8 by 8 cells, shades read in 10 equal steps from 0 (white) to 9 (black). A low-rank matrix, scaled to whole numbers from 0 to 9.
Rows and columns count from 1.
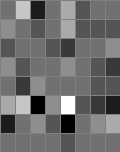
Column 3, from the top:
8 6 5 5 4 9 4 5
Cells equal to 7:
4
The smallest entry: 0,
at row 6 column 5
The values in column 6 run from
5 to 6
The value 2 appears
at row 1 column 2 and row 6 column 2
